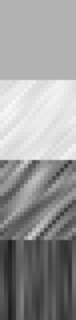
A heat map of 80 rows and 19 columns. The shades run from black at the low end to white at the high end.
The table splits into 4 rows of 1 panel. Panel 1,1: high, flat. Panel 2,1: very high, slanting up to the right, faint in contrast. Panel 3,1: middling, slanting up to the right, strong in contrast. Panel 4,1: low, streaked downward.
